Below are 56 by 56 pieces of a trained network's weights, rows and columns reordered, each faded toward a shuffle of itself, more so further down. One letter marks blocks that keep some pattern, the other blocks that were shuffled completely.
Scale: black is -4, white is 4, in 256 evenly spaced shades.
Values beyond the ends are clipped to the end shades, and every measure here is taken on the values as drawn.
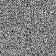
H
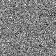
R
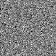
H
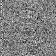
H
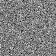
R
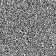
R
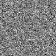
H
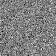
R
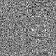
H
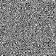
H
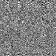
H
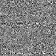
H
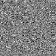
H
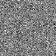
H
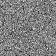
R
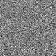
H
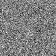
R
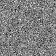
R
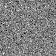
R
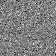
R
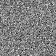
R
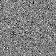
R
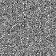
H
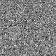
H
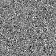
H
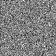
R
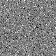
R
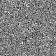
R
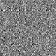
H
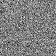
R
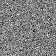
R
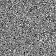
R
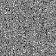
H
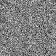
H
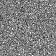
R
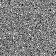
R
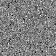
R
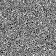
R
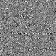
H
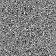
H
